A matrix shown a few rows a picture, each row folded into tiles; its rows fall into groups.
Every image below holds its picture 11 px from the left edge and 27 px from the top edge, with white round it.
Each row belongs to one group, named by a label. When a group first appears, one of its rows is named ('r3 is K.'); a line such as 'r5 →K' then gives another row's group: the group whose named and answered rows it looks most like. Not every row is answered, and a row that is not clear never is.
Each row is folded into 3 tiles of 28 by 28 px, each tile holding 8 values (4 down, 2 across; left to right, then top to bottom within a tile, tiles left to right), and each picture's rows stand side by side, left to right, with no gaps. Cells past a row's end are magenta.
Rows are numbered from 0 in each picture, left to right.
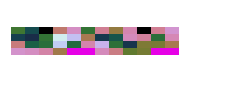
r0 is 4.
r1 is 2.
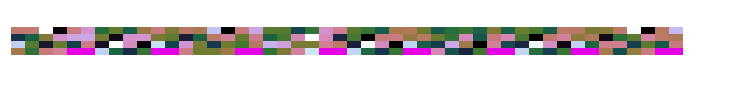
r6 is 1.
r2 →2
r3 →4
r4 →1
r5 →1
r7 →2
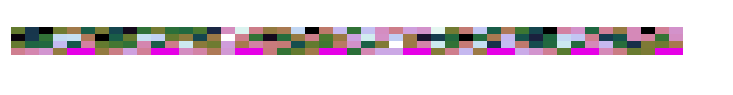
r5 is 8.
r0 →4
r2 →4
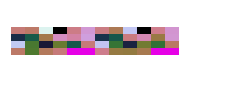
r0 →2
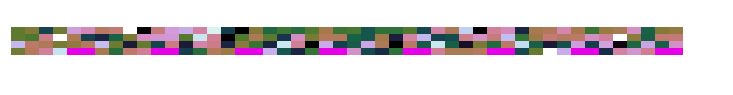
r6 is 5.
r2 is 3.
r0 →4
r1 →2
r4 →1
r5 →2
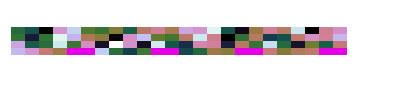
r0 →4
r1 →1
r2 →3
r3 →2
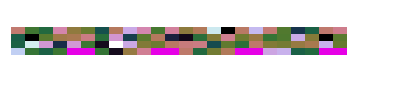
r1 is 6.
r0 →1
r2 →2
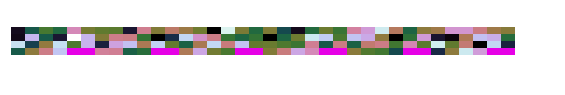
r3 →4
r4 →3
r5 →5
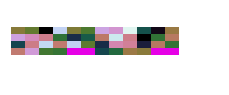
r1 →3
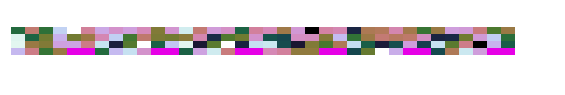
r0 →4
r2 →8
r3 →2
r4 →5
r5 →5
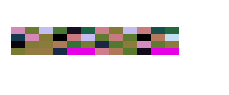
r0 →3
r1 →3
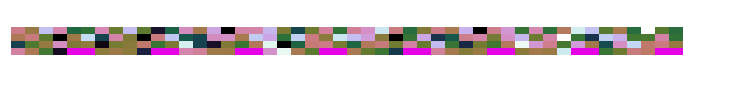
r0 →3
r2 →2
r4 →3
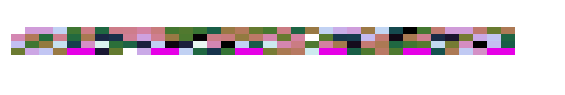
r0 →8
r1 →5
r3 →4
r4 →3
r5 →5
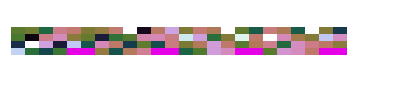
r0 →1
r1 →2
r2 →6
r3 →6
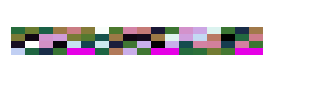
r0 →1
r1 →8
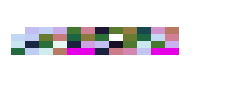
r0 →8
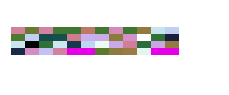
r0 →8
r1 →4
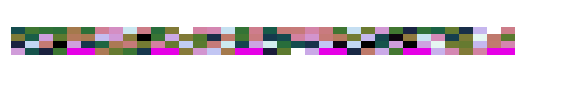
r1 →3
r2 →8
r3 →5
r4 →8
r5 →4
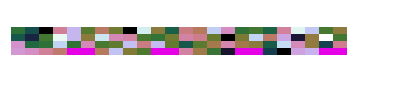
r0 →4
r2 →3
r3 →6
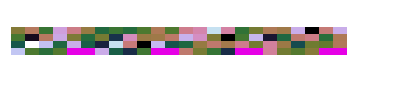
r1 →1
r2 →3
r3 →2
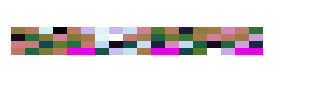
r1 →8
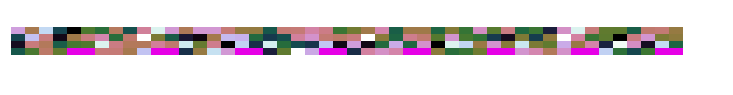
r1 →4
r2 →5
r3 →5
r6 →4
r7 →1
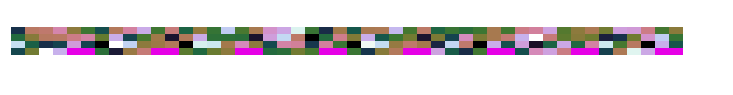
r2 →6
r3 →3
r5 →1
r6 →8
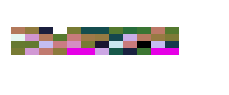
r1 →1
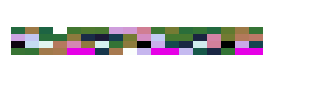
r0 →6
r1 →5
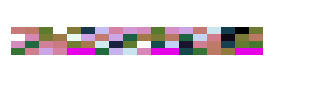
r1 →8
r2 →3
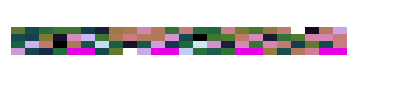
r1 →5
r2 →1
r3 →2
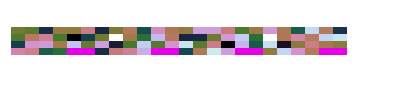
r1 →8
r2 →5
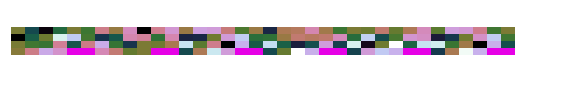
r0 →4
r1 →2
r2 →5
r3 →5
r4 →8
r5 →5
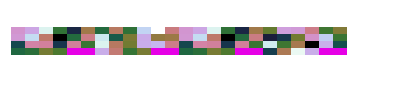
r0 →3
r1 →4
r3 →5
